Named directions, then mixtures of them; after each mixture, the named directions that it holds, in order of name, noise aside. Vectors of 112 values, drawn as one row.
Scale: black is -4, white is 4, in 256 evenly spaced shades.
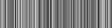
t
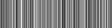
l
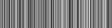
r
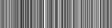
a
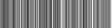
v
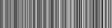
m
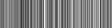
a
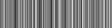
a, m, t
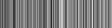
m, r, v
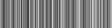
a, m, v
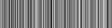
a, r, t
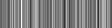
l, r, t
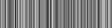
t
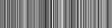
r, t, v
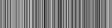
a, r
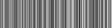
m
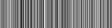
a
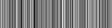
l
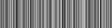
a, l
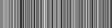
a, l, v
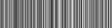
a, m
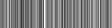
a
